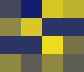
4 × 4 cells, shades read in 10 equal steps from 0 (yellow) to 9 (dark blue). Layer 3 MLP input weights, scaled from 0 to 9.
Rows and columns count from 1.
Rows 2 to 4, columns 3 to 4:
8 8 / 0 5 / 4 6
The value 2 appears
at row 1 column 4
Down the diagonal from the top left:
7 1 0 6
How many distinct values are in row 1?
4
